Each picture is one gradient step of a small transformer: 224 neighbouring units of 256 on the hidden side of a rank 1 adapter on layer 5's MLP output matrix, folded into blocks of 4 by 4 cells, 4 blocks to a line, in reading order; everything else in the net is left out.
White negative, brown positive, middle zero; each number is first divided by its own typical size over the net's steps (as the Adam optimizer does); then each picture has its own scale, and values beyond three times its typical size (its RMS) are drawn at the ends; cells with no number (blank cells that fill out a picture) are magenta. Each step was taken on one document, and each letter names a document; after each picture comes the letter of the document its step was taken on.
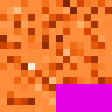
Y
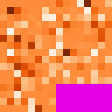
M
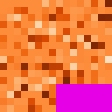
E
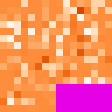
Y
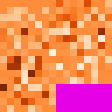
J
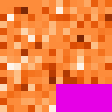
E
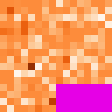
M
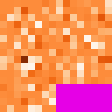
J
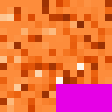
J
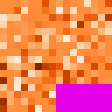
E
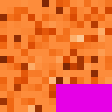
E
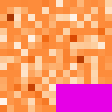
J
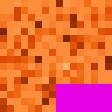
E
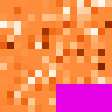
Y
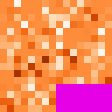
M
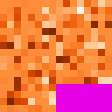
Y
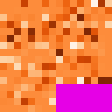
Y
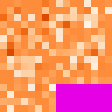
M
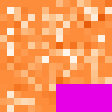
M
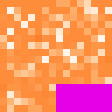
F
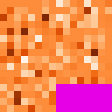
M
